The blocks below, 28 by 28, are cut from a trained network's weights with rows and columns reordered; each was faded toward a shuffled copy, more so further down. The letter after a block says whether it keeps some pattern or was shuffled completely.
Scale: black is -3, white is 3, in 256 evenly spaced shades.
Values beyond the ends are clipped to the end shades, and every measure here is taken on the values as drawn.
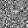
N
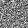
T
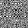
N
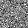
T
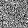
T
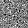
T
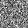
T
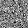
T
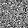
T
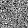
T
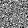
T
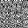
N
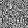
N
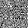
N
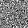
T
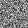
T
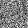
T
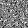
T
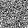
T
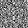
N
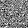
T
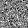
T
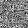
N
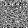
N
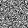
T
